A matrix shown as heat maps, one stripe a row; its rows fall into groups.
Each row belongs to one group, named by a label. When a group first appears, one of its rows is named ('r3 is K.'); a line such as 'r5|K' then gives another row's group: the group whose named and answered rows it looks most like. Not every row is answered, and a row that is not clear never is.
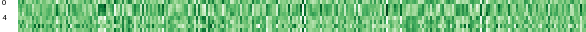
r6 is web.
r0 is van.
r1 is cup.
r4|van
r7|van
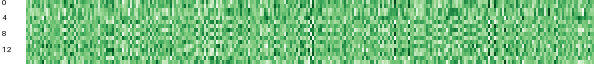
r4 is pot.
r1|cup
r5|van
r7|web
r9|van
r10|cup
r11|web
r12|cup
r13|cup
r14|van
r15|web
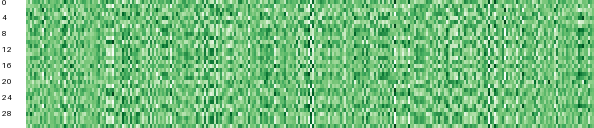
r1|van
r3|van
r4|pot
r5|web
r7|pot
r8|pot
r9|van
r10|cup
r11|pot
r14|pot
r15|van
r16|cup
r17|van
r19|pot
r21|van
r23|cup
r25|van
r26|pot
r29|van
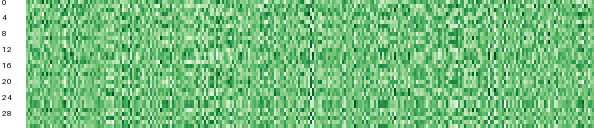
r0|web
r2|cup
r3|pot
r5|web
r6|pot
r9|web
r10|web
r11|van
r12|pot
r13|cup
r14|cup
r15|web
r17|van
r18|web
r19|van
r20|web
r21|van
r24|van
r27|web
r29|cup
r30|van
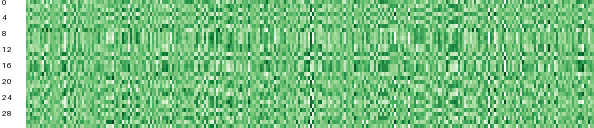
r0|pot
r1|web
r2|van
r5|web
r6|pot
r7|web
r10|van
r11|web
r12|web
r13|pot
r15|pot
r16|pot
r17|pot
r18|web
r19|cup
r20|van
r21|web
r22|cup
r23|pot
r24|van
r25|web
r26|van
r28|van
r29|pot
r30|cup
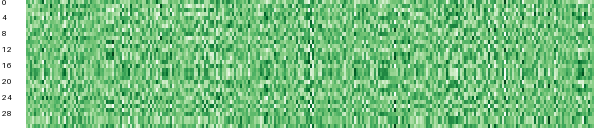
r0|web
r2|van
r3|web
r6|web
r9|web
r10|cup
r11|van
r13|cup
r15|pot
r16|van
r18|pot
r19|pot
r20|web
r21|web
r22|pot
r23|van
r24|web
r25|cup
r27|cup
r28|pot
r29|web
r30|web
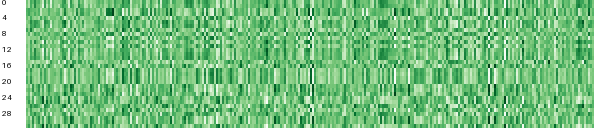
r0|pot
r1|pot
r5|pot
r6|pot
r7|van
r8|cup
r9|van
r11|van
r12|pot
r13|pot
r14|pot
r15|web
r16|cup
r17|van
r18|van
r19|van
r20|van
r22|cup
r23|cup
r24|web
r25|web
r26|pot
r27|van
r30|cup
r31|web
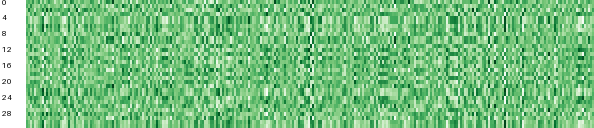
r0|cup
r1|van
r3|pot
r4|web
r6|web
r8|van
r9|cup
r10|cup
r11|van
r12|pot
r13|web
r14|pot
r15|cup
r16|pot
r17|van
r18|pot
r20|pot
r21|cup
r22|web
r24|pot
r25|pot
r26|cup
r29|van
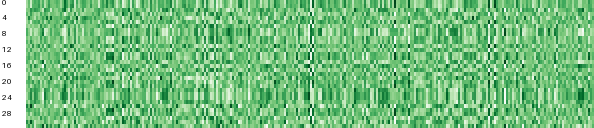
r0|cup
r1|cup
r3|van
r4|web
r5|cup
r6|van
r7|web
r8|web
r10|van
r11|cup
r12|van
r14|cup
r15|web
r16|pot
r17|van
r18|cup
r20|cup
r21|cup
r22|pot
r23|pot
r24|pot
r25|pot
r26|van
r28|cup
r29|van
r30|van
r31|web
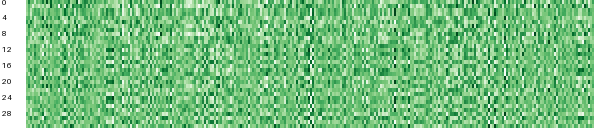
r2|cup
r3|cup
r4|web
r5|van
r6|web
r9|web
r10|web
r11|pot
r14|cup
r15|van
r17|pot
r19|web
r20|cup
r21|web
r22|web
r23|van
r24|cup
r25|cup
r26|van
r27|cup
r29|pot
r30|van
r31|cup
